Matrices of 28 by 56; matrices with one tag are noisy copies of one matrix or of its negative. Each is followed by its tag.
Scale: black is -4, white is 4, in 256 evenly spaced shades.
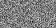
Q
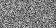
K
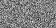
Q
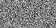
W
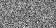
K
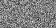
Q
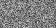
K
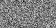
W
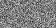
Q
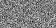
Q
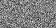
Q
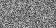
K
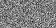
Q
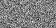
Q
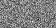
Q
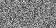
W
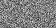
Q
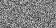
Q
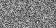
K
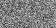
K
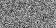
K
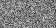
K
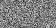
W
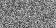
K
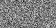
W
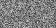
K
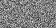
Q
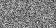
K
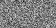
W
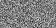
Q
